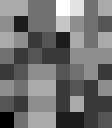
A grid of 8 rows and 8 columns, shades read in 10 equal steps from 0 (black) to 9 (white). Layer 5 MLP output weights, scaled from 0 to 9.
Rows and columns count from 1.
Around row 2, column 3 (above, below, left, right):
4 2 1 4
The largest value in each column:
6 6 6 6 9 8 5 6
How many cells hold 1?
4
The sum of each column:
31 27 35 35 27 38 28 32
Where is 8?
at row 1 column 6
